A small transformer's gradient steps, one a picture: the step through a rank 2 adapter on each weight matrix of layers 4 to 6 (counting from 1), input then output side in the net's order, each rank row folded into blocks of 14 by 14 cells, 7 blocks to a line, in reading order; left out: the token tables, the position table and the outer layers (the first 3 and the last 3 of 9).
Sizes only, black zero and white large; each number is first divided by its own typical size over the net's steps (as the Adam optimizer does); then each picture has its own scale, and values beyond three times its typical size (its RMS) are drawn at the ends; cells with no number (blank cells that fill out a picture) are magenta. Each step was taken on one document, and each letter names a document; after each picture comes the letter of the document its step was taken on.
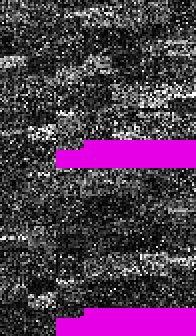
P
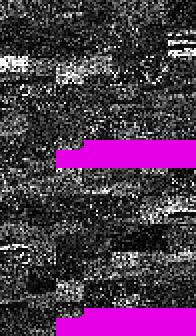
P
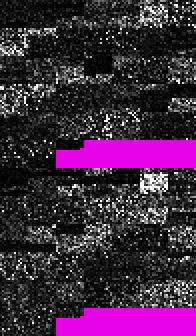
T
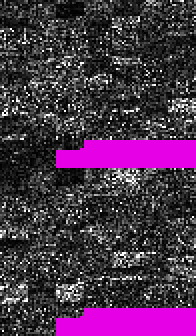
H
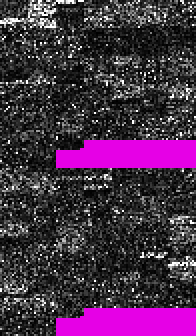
H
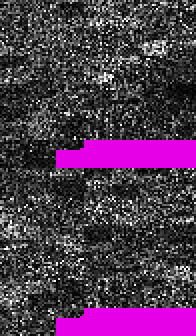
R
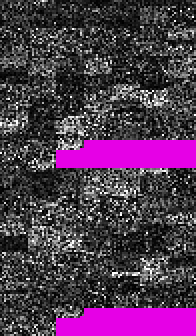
P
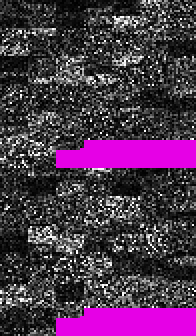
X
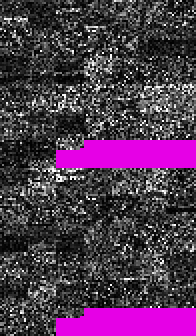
P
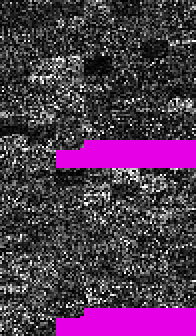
R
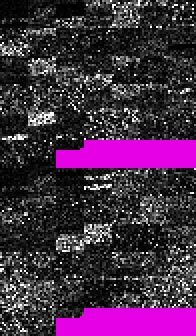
T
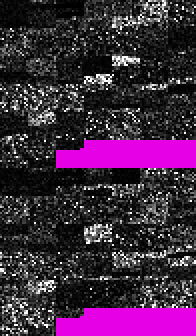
T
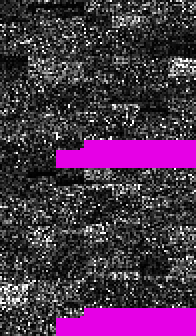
H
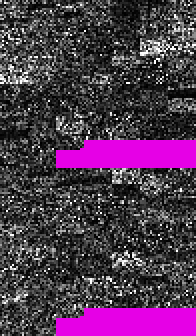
R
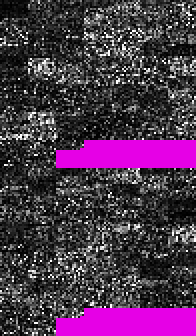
X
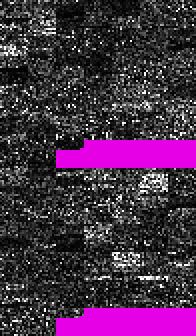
H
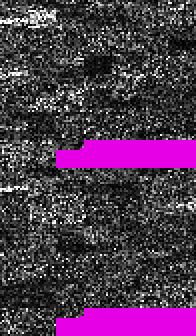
R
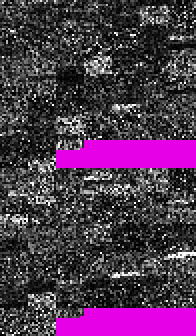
P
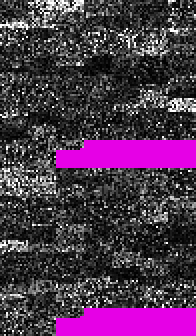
R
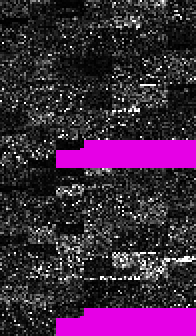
T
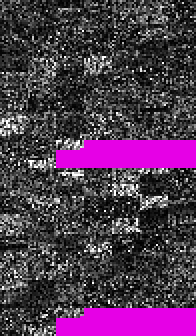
P
